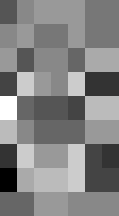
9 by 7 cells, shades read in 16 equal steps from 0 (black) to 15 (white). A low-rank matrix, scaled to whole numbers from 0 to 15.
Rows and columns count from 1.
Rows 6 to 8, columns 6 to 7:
9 9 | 4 3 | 4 4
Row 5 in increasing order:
4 5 5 6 11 11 15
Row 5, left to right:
15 6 5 5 4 11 11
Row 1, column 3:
9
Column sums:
61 76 73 72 78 63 62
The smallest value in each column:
0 5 5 5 4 3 3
